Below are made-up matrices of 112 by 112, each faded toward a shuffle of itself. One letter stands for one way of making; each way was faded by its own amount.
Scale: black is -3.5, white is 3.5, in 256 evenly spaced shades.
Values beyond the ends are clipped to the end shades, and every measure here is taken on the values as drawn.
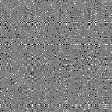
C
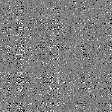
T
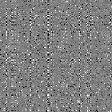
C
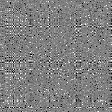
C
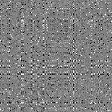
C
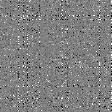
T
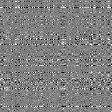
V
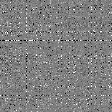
T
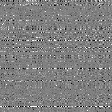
V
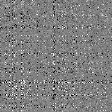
T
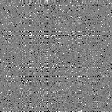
C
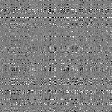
V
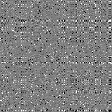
C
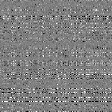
V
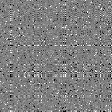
C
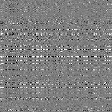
V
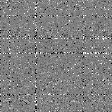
T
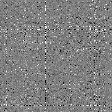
T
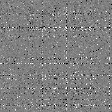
T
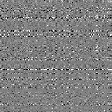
V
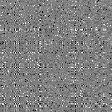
C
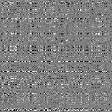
V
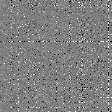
T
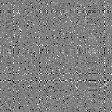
C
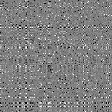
C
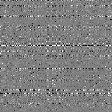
V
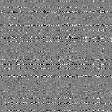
V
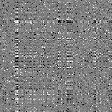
C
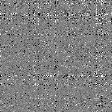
T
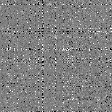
T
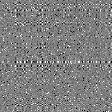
C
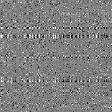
C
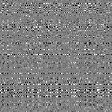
V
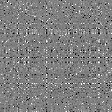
C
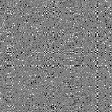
C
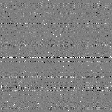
V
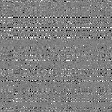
V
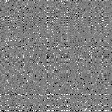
C
